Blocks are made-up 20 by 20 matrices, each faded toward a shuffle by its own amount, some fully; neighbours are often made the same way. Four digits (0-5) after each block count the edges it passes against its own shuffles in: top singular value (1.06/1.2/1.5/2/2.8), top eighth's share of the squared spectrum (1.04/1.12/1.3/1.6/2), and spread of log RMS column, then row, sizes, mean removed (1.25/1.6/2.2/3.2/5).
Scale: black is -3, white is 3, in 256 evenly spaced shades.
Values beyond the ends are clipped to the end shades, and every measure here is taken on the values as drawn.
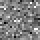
0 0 0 0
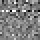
2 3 0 2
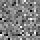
1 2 0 1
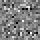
0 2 0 1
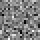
0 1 0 0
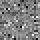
0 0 1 0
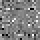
3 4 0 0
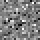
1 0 0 0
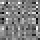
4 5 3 3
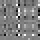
4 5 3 2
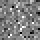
0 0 0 0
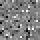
2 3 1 0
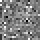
1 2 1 0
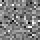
2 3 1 1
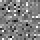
1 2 0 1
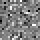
2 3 0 0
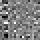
3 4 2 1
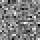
1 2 0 0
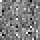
2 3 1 1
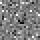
0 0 0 0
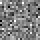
0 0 0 0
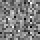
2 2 1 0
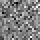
0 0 0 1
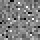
0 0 0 0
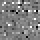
2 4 0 1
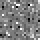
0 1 0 0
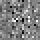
2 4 2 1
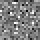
0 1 0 0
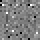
2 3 0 0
